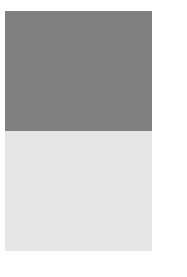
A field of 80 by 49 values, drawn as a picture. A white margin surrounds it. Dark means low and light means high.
The table splits into 2 rows of 1 panel. Panel 1,1: middling, flat. Panel 2,1: very high, flat.
